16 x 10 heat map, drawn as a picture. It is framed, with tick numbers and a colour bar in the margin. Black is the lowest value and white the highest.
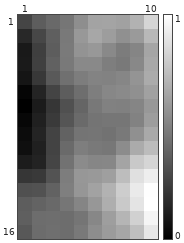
The middle left is the ninth with the lowest average. The field climbs toward the right. The texture is blotchy. The bottom right is the ninth with the highest average. There are no regular stripes. No lone cell stands out from its neighbours. The values follow a bell shape.
